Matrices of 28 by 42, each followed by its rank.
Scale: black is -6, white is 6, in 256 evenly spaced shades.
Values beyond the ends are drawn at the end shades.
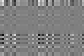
one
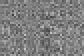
five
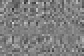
five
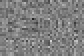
five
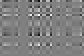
one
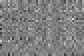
five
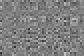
five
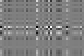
one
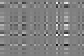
one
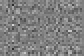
five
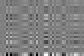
one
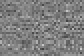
five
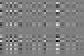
one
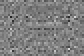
five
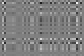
one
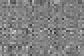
five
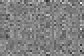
five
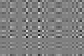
one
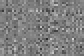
five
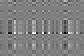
one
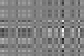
one
